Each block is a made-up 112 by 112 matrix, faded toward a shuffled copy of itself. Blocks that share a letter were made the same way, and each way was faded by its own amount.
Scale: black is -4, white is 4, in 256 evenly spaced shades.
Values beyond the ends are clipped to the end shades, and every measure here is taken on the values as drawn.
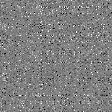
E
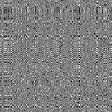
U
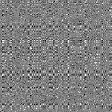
U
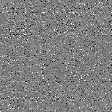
E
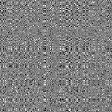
U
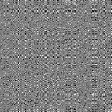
U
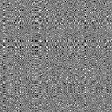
U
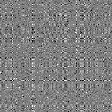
U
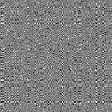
U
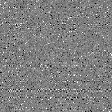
E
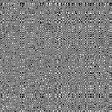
U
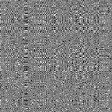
U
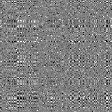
U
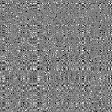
U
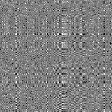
U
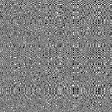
U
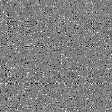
E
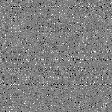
E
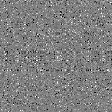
E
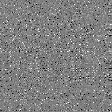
E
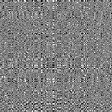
U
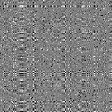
U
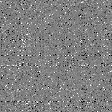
E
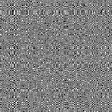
U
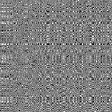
U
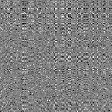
U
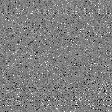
E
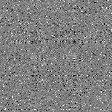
E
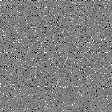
E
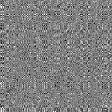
U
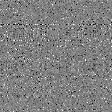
E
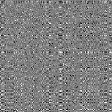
U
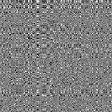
U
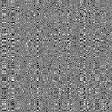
U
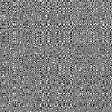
U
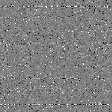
E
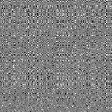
U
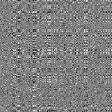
U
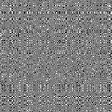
U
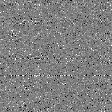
E
